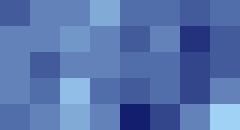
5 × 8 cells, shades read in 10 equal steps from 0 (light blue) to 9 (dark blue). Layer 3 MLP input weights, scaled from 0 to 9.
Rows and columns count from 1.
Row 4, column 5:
6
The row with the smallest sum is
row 5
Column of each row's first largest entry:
1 7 7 7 5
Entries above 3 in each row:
7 7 8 7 6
